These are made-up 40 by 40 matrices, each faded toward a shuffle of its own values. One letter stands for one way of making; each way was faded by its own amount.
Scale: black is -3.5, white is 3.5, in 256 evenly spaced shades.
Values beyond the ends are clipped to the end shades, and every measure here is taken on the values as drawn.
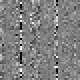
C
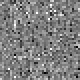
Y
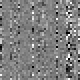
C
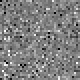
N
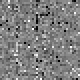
Y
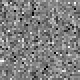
Y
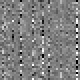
C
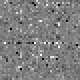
N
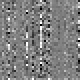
C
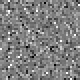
Y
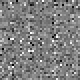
Y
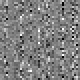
C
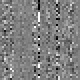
C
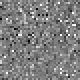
N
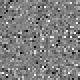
N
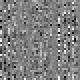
C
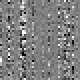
C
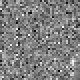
Y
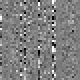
C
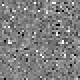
N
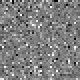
N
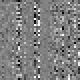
C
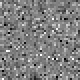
N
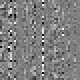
C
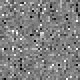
N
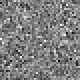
Y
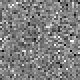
Y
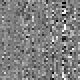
C
